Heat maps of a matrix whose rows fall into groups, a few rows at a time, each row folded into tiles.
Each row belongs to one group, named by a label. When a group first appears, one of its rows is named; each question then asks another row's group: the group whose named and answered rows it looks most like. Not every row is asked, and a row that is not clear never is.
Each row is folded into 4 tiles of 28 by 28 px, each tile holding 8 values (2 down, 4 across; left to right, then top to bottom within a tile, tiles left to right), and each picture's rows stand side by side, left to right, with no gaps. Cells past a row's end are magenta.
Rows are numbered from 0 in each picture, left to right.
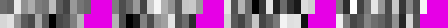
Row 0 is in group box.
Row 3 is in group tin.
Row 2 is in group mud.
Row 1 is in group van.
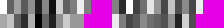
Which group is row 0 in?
mud
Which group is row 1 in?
tin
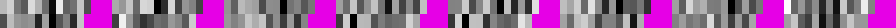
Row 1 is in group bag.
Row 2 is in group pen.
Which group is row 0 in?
bag
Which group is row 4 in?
tin
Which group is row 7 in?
mud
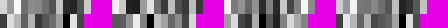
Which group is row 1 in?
bag
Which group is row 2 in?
mud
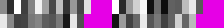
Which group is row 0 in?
tin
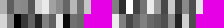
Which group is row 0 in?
van
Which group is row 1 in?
tin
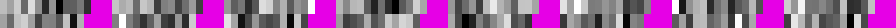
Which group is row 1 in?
bag
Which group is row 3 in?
mud
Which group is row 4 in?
van
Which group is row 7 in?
tin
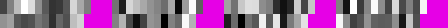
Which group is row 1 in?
box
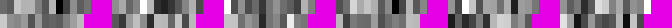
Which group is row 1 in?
bag
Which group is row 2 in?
mud
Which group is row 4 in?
van
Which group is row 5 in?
tin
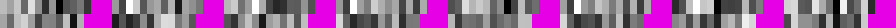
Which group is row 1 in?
van
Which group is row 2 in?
bag
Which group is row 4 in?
box
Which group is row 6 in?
box
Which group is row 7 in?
bag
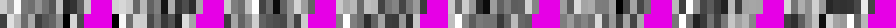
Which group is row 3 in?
bag
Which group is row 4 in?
mud
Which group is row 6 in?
mud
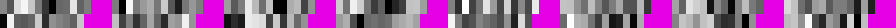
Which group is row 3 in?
mud
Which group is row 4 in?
tin
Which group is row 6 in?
pen
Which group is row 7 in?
bag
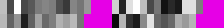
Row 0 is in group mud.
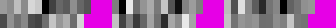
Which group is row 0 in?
bag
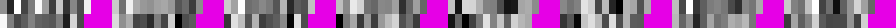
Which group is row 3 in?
van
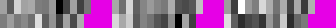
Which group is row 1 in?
tin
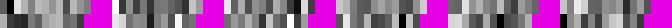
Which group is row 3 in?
tin
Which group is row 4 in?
box
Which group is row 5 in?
van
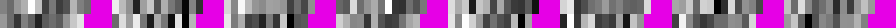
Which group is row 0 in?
box
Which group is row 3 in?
box
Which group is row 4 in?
bag
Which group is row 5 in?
tin
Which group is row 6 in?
bag
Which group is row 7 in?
mud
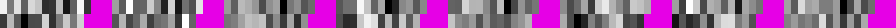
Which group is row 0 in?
bag
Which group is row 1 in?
tin
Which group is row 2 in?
pen
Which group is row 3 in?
pen
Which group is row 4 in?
box
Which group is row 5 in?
van
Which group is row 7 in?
pen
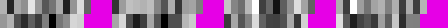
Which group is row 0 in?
box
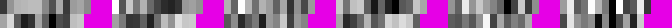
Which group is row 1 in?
mud
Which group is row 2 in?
van
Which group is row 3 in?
mud
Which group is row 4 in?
pen
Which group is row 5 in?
bag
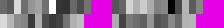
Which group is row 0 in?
box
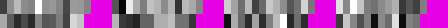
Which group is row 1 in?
van
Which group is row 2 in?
van
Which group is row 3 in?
van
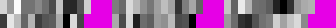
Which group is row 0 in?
tin
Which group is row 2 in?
mud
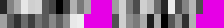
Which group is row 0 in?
box
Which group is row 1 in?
bag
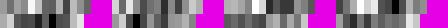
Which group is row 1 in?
mud
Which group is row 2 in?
bag
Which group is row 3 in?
box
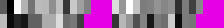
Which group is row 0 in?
van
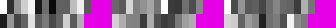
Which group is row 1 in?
box
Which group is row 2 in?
mud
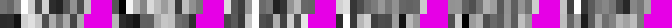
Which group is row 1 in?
van
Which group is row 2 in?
pen
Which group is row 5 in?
mud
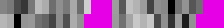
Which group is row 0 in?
tin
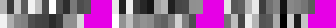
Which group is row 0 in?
box
